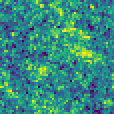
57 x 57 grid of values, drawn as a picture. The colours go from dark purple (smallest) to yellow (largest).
Neither half mirrors the other. No single row or column stands out from its neighbours. No regular stripes run through it. There is no overall slope.
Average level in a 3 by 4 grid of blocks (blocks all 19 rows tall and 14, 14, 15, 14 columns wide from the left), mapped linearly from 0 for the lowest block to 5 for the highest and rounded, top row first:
1 3 5 1 / 0 4 4 3 / 2 4 2 0
